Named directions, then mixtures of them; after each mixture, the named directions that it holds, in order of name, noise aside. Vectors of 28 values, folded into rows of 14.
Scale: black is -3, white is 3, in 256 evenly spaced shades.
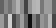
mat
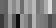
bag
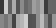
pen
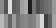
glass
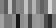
bag, glass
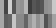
glass, pen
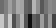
glass, mat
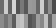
glass, pen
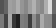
bag, mat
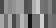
glass, mat, pen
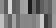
glass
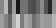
bag, mat, pen
